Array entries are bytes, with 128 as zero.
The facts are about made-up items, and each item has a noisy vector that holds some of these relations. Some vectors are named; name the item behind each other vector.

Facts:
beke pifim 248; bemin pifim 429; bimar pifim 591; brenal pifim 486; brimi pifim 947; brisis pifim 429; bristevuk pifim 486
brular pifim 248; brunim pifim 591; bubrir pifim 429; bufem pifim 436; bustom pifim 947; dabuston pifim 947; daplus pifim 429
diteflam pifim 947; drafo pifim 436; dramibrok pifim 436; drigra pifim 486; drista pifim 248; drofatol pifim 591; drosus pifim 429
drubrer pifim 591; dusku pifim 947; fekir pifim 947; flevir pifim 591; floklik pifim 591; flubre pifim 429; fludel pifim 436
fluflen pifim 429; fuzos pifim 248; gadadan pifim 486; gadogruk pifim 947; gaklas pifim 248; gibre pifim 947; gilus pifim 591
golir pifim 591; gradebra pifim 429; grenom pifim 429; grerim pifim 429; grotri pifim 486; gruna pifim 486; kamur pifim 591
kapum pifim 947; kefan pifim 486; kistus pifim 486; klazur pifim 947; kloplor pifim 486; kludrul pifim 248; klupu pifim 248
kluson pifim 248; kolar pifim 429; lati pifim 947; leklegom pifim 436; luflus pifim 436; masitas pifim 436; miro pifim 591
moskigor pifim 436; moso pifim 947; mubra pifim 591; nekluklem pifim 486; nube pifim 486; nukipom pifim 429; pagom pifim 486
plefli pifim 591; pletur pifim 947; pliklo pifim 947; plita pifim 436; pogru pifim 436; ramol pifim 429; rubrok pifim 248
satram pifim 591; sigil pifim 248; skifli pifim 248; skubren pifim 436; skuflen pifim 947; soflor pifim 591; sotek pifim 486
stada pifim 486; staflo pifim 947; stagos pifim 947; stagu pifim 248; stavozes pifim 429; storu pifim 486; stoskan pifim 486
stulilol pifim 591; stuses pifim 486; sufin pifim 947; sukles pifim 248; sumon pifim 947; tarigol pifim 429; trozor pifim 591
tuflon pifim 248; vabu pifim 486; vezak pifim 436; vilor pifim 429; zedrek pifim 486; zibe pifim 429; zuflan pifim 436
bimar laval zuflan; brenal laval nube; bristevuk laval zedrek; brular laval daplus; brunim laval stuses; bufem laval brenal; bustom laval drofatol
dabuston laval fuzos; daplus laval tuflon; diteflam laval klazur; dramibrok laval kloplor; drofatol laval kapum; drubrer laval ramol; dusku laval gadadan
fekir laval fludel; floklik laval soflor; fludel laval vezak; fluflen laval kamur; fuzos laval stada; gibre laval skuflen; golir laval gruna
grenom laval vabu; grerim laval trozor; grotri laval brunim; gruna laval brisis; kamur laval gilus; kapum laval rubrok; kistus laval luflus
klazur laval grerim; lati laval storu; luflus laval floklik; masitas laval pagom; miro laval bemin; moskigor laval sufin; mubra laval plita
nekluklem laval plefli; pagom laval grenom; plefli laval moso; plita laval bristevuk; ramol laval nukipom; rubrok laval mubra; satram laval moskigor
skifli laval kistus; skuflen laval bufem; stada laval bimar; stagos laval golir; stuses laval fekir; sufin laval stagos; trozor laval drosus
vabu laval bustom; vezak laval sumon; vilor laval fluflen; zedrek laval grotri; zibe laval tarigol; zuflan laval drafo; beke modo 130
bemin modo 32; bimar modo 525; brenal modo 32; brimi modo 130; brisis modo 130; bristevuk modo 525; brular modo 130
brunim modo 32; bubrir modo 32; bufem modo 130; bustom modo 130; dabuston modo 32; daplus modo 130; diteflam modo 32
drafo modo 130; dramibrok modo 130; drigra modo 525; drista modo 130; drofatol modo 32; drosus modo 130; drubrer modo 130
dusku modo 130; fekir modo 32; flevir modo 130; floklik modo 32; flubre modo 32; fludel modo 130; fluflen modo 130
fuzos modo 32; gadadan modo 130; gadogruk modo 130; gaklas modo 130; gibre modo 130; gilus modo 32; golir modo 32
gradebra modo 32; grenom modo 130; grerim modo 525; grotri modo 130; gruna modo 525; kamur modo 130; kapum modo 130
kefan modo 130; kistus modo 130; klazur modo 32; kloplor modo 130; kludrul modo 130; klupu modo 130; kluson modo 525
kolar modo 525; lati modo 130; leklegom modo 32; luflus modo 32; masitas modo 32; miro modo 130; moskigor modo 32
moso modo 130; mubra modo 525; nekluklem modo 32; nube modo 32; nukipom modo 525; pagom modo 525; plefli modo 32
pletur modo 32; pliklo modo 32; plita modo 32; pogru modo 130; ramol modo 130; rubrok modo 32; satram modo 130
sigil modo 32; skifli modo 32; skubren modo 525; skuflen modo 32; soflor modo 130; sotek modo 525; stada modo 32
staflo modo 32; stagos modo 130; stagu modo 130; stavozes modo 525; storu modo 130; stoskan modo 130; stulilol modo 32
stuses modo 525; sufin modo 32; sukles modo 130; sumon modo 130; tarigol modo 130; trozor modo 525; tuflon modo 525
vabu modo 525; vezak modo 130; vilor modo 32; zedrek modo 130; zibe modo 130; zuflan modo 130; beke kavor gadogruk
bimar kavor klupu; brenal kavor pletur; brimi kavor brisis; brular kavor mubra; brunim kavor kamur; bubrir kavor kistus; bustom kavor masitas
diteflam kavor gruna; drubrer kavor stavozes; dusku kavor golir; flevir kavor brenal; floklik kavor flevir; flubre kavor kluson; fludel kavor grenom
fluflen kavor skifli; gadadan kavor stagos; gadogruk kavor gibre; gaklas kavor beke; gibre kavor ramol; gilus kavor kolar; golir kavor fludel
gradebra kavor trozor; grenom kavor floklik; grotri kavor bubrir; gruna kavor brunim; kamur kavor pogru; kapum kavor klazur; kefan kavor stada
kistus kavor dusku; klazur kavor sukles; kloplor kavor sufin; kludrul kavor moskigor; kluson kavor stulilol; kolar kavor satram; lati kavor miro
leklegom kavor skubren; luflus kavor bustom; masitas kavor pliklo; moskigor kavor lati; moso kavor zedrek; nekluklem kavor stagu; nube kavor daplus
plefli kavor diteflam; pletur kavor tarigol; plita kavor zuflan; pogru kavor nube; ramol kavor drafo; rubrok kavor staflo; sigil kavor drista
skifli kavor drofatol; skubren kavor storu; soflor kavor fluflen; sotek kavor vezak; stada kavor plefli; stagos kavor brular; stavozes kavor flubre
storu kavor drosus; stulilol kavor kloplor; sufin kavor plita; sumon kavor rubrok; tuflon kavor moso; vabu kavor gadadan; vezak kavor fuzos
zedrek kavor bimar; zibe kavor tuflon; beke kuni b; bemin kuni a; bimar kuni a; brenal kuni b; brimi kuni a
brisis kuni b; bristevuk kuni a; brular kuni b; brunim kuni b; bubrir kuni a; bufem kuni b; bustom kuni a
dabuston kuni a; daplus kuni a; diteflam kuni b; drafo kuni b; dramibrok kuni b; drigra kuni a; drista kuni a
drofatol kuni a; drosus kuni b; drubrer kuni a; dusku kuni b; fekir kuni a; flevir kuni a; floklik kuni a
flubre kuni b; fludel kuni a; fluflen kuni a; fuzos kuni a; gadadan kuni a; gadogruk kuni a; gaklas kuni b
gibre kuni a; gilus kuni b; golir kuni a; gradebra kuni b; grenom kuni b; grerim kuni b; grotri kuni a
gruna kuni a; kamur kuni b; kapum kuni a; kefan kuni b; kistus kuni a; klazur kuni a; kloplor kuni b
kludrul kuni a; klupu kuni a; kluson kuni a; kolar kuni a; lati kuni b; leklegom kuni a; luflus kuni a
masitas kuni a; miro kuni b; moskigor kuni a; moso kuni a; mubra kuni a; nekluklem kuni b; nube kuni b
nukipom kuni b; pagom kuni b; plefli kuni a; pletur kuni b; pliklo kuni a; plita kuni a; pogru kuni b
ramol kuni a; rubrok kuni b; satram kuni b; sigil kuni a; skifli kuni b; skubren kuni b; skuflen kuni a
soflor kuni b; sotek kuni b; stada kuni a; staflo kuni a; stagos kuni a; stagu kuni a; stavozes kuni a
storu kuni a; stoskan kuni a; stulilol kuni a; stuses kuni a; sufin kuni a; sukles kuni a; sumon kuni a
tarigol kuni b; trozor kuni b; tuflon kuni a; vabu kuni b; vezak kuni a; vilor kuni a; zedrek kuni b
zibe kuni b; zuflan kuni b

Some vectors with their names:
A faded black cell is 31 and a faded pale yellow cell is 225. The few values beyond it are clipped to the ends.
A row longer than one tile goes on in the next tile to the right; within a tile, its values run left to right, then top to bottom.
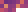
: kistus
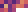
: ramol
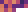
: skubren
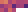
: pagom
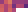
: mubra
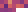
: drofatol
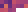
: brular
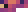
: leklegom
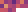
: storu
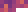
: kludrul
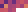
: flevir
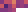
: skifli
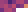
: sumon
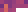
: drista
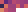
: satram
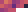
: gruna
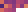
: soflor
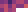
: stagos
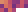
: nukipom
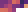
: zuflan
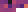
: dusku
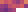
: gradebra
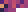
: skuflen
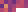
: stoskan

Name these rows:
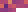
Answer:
floklik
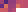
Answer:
drubrer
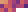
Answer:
grerim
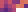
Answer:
bubrir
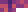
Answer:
gadogruk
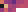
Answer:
brisis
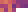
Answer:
trozor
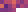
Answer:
rubrok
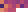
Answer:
miro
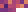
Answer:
plefli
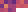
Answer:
gadadan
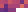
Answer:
nube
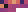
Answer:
masitas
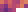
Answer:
flubre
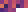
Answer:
pletur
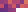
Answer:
brenal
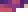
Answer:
fludel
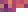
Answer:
stulilol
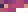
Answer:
zedrek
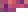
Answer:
brunim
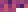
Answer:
lati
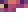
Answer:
moskigor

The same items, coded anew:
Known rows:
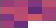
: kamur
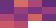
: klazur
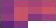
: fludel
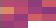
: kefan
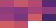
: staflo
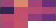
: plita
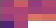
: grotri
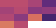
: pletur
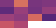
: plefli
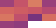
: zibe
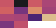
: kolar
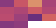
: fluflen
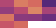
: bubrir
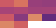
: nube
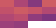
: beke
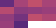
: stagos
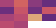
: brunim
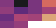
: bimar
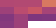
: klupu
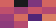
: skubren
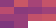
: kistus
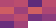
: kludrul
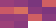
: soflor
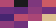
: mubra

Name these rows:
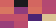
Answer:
nukipom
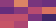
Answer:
moskigor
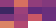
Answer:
drofatol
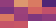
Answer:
vilor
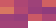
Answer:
kloplor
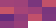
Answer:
flevir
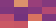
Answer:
stada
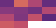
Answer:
sufin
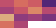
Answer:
gradebra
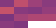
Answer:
gibre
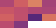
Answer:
grenom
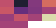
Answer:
pagom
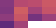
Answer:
vezak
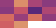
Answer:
nekluklem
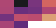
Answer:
trozor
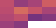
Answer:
pogru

